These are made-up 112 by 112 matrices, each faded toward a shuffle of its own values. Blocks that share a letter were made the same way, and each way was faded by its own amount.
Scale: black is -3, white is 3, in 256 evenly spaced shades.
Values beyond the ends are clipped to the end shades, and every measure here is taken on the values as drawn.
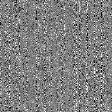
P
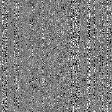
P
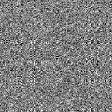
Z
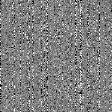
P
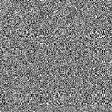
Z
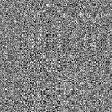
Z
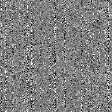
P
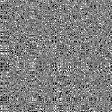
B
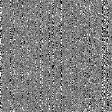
P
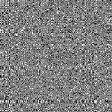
B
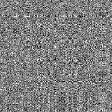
Z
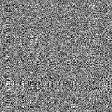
Z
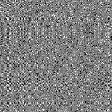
B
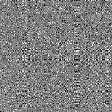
B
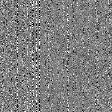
P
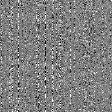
P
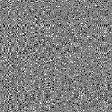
B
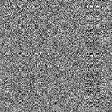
Z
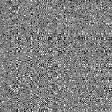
B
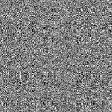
Z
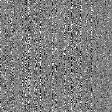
P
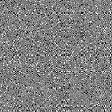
B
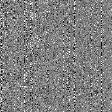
P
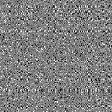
B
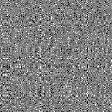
B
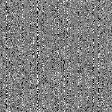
P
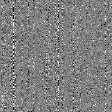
P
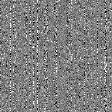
P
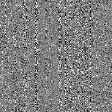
P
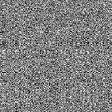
Z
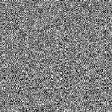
Z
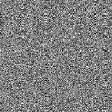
Z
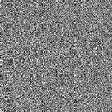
Z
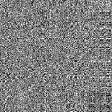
Z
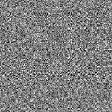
Z
